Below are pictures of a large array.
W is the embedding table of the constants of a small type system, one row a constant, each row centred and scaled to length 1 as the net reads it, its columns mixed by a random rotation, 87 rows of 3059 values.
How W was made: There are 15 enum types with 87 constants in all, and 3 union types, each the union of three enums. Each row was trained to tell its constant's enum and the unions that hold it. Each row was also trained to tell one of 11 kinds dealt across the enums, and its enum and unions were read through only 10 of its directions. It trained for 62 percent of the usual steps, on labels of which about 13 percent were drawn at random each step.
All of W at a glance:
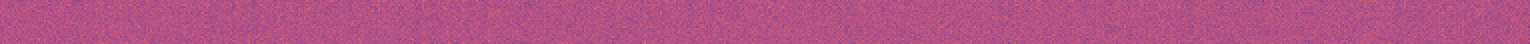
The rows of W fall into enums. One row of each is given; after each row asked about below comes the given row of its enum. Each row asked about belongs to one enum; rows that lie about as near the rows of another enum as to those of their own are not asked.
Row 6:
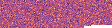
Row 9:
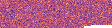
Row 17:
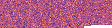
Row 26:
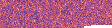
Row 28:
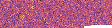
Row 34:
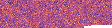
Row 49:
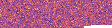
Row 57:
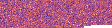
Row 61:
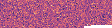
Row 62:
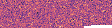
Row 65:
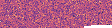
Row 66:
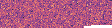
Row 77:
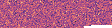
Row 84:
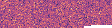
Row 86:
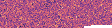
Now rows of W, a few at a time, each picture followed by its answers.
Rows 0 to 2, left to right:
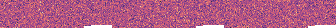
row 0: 28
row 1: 57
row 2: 57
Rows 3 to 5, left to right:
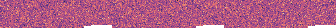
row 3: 86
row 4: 86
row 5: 6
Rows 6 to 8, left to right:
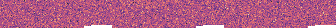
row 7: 62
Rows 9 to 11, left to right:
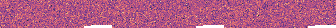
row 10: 77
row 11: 77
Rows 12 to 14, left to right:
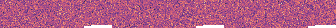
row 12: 6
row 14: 86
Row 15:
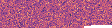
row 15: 26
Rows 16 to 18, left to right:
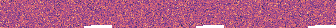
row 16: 28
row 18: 66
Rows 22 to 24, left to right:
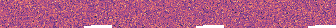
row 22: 62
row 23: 17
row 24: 62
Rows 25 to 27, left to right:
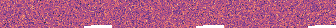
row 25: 28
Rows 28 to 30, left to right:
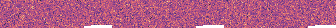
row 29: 62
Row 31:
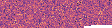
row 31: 84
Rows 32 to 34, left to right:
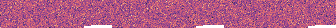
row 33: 49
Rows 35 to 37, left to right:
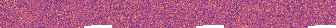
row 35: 86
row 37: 84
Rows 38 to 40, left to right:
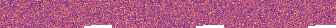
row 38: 34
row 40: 6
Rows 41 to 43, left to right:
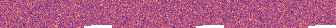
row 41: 86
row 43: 6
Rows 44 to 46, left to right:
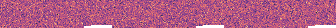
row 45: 65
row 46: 34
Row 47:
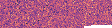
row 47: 26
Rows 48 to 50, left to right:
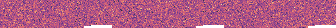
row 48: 84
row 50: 49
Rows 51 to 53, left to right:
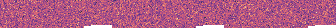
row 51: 77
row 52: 66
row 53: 84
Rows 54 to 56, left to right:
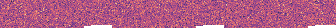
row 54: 66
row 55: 62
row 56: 6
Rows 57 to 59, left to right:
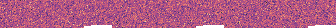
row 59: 34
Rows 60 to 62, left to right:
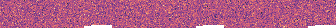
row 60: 6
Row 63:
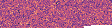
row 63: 66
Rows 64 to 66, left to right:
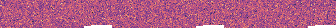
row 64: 34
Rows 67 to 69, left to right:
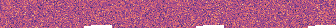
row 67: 77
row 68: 17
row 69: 84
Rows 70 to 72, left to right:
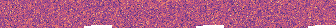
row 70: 66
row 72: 49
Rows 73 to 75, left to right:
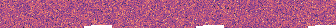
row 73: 17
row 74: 66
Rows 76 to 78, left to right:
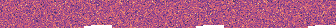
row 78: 84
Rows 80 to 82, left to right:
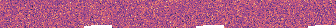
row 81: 62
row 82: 17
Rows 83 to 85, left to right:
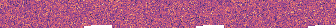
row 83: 26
